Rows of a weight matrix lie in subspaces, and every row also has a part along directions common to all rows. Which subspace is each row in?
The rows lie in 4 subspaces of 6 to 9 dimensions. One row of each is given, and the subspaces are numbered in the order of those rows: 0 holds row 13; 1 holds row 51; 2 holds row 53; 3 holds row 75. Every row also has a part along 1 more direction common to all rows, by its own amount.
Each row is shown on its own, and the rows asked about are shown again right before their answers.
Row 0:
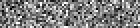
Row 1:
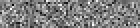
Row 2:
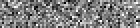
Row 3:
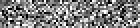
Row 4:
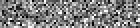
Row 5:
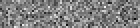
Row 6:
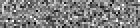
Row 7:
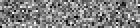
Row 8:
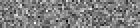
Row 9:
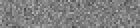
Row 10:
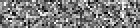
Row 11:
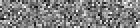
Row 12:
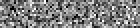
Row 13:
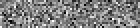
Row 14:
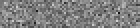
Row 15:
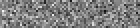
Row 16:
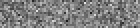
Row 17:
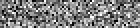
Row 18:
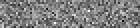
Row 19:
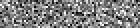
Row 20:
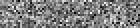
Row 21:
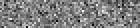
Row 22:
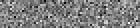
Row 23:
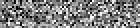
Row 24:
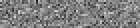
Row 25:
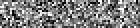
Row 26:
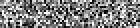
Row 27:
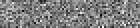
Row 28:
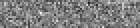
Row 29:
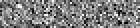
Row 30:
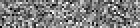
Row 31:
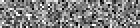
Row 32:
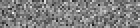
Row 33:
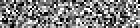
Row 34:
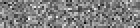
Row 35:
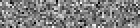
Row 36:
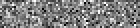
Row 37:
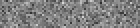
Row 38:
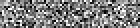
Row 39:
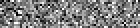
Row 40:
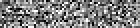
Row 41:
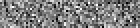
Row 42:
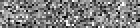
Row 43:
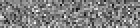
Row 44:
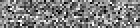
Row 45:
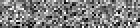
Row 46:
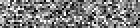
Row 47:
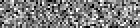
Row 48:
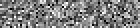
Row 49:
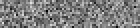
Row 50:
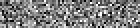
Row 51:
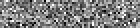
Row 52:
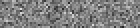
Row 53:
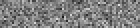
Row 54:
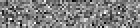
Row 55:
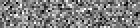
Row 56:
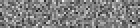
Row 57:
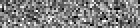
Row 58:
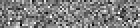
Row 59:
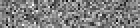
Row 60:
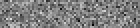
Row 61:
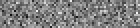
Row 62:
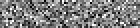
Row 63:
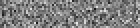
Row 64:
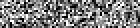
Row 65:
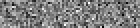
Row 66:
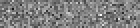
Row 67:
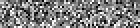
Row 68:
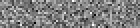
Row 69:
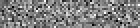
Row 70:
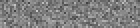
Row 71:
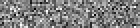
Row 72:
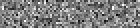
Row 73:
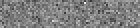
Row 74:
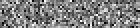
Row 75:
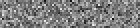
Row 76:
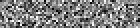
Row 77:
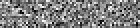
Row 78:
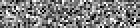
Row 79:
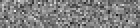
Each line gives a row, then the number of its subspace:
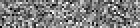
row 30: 2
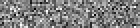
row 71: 0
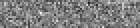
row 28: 1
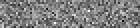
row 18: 3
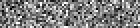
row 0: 1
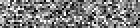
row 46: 2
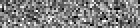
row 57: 0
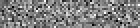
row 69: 3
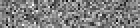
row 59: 0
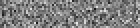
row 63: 3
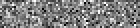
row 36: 1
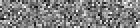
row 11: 2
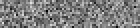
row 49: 0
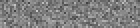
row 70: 0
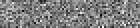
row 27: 2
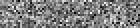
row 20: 1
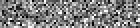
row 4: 3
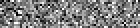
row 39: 2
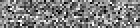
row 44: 2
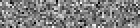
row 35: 2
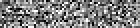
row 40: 2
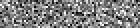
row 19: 3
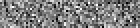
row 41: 1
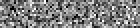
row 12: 0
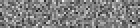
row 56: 2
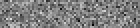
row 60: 1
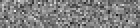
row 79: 0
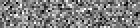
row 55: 3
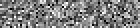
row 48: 2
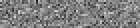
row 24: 2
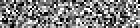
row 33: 1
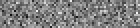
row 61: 3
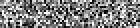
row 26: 2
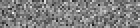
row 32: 3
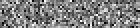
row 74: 3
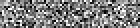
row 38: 3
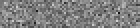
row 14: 0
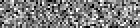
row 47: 2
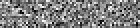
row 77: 2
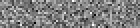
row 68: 2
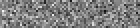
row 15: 3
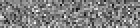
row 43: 2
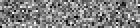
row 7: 0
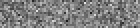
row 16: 1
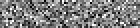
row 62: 0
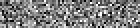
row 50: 2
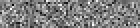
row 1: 1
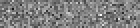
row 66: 3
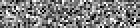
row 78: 1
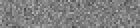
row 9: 0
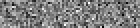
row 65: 1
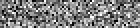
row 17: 3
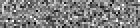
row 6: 0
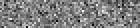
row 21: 1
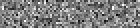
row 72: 0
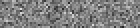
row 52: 3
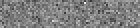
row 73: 1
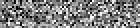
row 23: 3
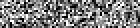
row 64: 0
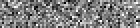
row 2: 2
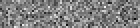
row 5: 0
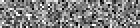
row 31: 2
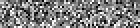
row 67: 3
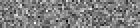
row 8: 3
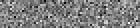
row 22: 2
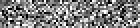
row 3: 0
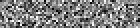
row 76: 2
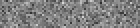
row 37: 1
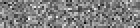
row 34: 3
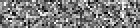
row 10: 1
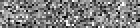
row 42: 0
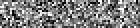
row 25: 1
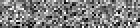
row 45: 3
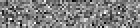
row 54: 2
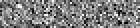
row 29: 3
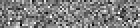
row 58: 0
